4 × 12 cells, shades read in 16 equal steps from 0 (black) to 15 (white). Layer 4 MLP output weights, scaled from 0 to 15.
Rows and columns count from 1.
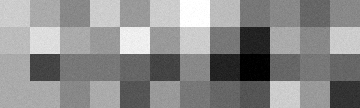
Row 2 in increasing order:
2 7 8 9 9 10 10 11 12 12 13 14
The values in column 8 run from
2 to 11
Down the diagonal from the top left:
12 13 7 10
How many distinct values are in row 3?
7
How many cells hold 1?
0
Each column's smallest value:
10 4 7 7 5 4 7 2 0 6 6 3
